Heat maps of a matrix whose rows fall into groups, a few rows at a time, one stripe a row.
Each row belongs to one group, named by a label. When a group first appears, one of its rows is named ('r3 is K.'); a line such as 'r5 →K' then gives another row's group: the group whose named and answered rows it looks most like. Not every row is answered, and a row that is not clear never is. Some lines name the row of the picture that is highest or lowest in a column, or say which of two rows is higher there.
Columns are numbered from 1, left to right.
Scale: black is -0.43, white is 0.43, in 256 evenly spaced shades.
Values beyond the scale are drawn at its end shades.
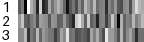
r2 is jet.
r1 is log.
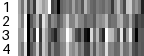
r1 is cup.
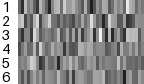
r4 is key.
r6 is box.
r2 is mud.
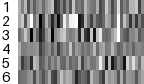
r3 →mud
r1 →cup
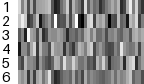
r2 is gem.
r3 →log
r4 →key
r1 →cup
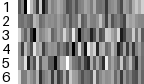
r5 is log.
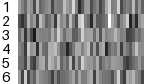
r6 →cup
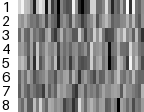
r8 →key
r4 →gem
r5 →gem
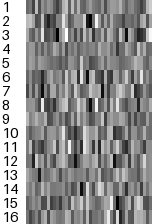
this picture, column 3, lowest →12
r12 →log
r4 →gem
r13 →mud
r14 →key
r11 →jet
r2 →gem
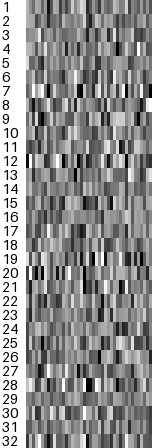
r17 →key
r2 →gem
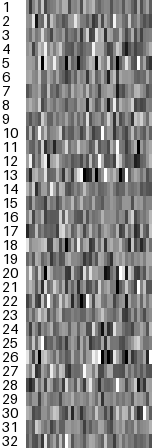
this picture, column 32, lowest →13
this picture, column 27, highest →13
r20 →jet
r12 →mud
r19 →log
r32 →box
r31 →log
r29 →mud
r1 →box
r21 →gem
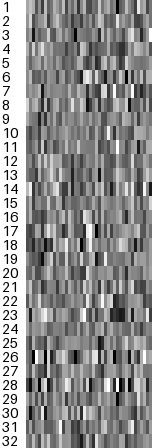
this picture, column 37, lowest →18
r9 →mud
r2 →mud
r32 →key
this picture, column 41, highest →23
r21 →jet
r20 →key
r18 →box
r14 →mud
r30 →box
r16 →jet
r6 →jet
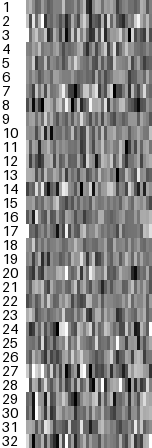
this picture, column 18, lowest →27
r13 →gem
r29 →log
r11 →key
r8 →box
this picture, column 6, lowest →8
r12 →key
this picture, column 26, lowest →21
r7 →log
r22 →key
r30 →log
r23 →gem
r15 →cup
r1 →gem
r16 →log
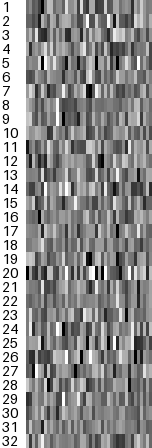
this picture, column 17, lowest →27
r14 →box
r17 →gem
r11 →key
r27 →log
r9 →cup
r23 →jet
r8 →cup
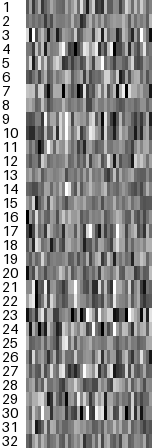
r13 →jet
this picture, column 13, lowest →7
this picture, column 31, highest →17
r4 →log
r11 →key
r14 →box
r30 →key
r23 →key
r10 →box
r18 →log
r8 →gem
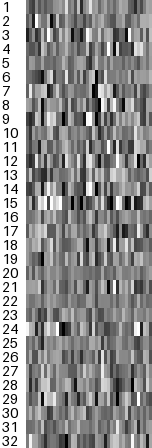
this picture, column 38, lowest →12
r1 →box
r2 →log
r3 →key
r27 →box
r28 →box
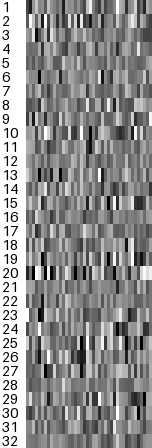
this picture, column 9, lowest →20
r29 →mud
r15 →jet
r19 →jet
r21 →gem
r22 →box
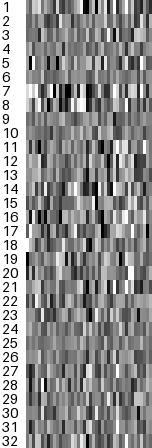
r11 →mud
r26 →jet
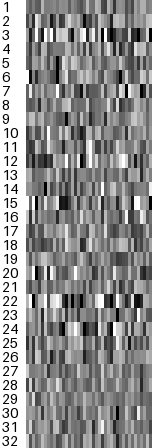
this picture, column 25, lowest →11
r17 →box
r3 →box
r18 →box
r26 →log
